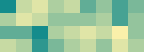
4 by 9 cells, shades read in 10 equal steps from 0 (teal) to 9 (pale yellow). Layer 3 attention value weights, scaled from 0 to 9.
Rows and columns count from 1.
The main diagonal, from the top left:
0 8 0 4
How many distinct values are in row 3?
7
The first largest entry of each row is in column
3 2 8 8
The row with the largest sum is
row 4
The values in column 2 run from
3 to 8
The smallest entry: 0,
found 2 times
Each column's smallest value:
0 3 0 4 5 3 5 2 4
